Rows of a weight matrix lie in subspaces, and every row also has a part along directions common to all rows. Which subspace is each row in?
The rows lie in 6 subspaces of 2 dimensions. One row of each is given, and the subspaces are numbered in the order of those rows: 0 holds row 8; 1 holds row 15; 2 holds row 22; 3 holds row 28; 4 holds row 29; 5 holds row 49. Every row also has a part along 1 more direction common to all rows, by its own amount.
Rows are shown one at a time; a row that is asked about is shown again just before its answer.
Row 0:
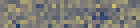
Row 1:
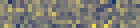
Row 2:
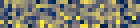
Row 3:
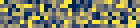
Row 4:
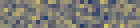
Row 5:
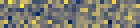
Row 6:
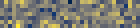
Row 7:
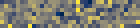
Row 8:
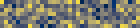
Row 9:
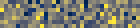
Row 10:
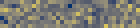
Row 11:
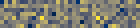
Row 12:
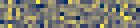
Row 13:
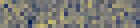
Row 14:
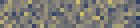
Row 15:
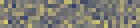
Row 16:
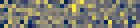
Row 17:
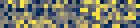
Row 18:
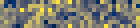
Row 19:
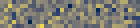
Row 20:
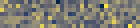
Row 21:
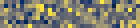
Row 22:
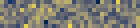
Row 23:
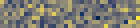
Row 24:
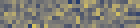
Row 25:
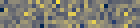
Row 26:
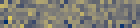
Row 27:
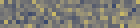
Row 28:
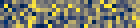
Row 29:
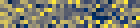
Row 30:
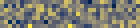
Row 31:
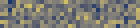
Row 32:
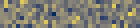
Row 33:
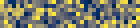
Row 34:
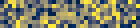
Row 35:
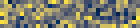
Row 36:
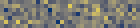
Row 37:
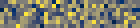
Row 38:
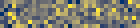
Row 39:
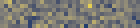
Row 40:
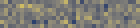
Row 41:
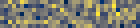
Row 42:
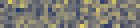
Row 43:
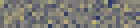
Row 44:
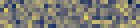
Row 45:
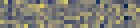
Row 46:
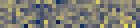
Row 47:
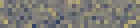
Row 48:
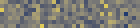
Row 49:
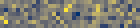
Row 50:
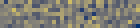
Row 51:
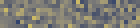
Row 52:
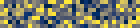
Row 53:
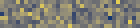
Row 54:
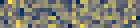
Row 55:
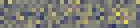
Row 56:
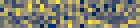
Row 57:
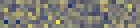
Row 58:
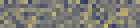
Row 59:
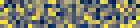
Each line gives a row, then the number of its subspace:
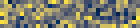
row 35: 4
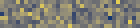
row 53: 5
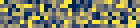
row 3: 1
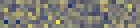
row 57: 5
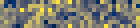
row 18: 2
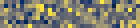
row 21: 4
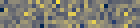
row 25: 0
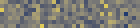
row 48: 0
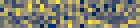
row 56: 0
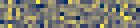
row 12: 2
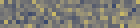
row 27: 4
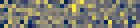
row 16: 1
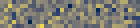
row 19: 3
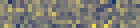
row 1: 1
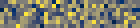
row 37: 0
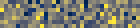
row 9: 0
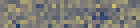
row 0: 4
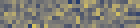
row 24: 3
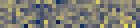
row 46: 2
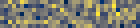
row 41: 4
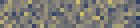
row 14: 3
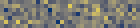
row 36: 5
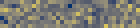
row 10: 5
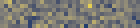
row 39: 3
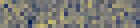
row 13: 3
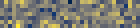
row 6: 2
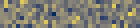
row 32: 4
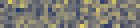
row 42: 1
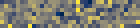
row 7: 3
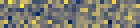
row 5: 1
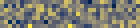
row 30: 4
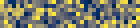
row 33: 0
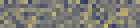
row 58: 4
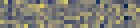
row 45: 2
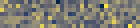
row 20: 0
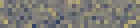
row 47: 5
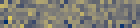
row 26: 1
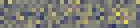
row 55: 4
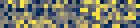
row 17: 1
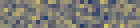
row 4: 5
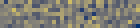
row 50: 0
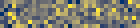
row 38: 3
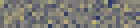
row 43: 3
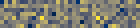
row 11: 4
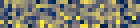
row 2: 2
